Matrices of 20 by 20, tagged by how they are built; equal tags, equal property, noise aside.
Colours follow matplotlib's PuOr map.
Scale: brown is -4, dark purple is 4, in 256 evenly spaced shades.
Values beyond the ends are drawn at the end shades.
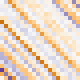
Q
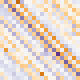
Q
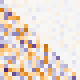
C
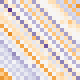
Q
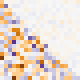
C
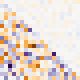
C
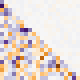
C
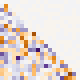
C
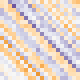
Q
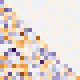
C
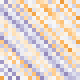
Q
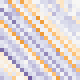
Q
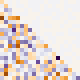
C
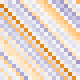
Q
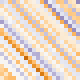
Q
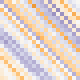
Q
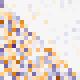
C
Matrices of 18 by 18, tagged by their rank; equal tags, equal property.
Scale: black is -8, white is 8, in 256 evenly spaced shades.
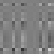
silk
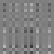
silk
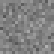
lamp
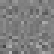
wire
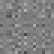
wire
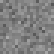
lamp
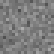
lamp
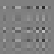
silk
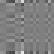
silk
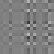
silk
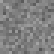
lamp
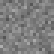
lamp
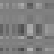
silk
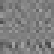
wire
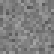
lamp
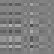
silk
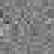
wire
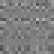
wire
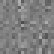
wire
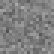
lamp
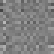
wire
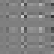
silk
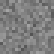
lamp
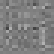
wire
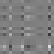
silk
